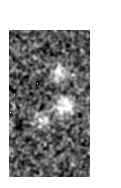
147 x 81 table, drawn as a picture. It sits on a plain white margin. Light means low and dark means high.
Lone odd cells: 3, each lower than its neighbours. Slope: none. Mirror symmetry: none. Dips: three. Grain: blotchy. Odd rows or columns: none. Stripes: none.
